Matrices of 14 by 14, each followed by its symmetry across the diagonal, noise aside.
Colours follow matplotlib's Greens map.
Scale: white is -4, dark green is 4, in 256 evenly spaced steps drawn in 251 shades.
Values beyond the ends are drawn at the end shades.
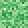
neither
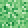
antisymmetric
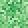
neither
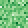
neither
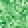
antisymmetric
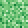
antisymmetric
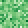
antisymmetric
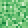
antisymmetric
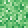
neither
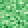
neither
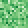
antisymmetric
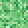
antisymmetric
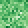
neither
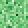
neither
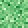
antisymmetric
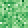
antisymmetric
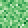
antisymmetric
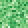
neither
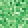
neither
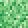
neither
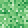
antisymmetric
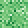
antisymmetric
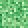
neither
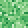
antisymmetric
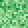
neither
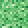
neither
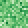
neither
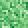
antisymmetric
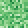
neither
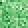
antisymmetric
